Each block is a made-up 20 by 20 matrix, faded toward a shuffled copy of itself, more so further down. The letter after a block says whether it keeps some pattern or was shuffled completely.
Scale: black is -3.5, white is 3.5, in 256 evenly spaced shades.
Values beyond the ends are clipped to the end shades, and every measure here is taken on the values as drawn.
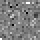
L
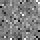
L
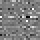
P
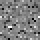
L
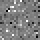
L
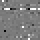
P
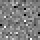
L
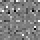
P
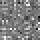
P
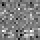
P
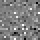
P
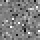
L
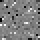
L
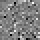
L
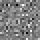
P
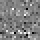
P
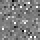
L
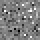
L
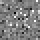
L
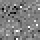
P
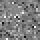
L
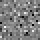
P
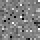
L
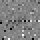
P
